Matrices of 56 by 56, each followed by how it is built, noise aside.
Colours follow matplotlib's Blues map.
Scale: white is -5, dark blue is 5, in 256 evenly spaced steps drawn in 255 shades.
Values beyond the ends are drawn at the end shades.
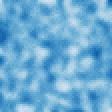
smooth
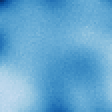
smooth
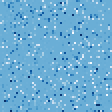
sparse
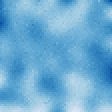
smooth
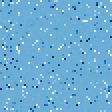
sparse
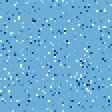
sparse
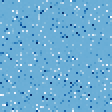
sparse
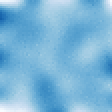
smooth
